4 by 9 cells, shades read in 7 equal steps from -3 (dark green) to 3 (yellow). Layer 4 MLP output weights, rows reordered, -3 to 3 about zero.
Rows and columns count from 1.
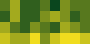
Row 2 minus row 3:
-3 2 0 -2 1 3 -1 -2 0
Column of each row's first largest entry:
2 2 1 4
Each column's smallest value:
-2 -1 -2 -2 -1 -3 0 -2 -1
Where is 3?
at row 4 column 4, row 4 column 7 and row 4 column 8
